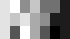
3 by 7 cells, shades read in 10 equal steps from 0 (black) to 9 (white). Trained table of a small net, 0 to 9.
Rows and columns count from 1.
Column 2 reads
9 7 3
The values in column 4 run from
6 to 7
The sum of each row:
38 36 30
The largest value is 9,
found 2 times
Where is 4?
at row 1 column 5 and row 1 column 6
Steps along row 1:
up down up down same down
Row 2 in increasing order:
1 1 5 6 7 8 8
